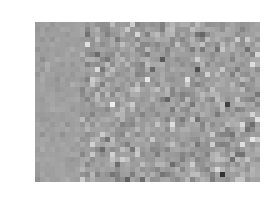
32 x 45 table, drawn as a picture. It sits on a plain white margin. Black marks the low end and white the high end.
Histogram: heavy tails on both sides. Grain: fine. Average level on the scale: 60%. Mirror symmetry: none. Seam: vertical, 20% of the way across, the left part calmer. Slope: none. Stripes: none.
